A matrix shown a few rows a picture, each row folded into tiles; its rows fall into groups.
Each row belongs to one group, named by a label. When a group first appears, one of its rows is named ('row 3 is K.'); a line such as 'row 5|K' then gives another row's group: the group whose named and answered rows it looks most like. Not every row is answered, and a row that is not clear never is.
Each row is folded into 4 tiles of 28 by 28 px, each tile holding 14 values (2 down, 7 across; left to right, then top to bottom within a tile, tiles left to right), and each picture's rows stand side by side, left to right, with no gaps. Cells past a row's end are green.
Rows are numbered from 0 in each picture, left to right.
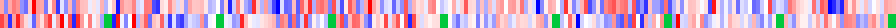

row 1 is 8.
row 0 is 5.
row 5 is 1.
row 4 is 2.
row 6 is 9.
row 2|5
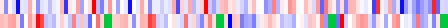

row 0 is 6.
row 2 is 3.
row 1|6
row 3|9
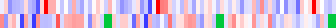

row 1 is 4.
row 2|6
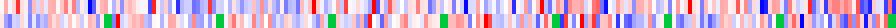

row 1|9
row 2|6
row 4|6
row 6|2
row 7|1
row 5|8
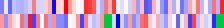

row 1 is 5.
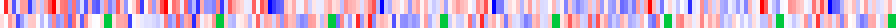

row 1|1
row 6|6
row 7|8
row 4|8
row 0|1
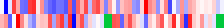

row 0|5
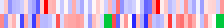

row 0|4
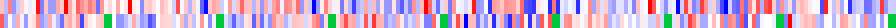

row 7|9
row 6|5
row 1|2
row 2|2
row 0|3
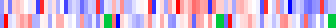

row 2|9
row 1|3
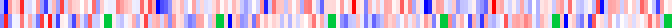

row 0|8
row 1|8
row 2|3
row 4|4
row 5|3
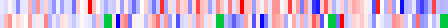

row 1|3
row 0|6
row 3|9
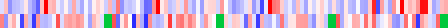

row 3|3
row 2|4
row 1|4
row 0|4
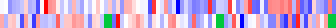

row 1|9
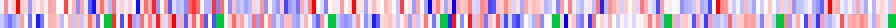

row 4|8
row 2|6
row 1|5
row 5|3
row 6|4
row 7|4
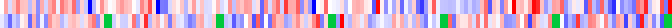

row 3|9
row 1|8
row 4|3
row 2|2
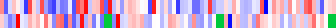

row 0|5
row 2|3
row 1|9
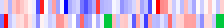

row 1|4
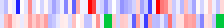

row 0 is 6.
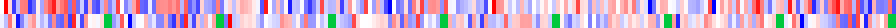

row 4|4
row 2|9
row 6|3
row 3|5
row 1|1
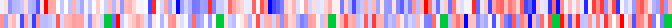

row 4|1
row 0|4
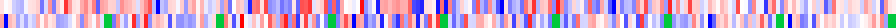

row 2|5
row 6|2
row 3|1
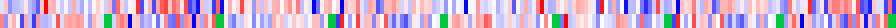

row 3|8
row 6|8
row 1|1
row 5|9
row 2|2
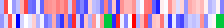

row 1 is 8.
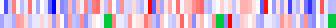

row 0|5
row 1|3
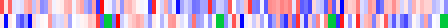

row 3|8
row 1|9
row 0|3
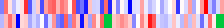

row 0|1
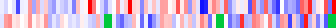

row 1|2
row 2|5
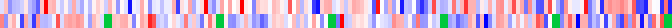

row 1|6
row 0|4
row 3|9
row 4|2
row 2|2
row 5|1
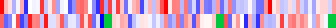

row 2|4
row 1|1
